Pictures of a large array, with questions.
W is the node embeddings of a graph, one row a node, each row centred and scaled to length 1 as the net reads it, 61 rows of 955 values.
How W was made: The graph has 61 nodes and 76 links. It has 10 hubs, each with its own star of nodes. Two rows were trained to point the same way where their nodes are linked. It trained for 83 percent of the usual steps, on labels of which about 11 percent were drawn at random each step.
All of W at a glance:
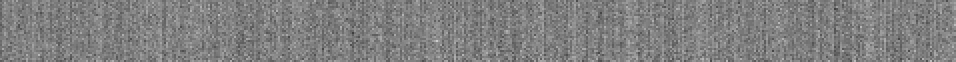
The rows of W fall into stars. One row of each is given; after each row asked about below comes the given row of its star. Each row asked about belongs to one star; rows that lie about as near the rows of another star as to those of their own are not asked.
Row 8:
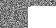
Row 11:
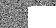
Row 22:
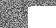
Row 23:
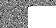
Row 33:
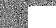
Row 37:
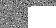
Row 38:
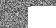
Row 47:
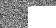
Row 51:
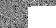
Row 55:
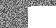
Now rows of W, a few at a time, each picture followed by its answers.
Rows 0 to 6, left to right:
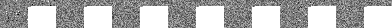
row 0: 11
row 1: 8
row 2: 47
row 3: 33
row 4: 22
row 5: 55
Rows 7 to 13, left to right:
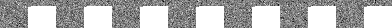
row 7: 33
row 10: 8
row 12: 51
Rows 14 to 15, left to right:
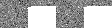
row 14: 37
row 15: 38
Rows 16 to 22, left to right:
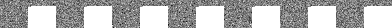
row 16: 51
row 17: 23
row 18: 23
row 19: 55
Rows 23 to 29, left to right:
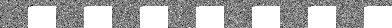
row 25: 8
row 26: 38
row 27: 11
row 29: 23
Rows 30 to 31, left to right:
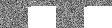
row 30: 55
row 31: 37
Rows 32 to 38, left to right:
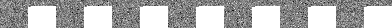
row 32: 37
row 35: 11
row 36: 55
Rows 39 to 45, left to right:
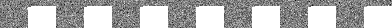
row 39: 37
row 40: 37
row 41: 22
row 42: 22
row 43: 11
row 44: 8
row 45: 11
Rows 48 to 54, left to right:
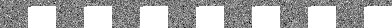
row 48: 8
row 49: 55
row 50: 51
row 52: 8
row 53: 11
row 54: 55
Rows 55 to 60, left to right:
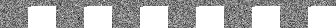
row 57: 23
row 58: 38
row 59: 38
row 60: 37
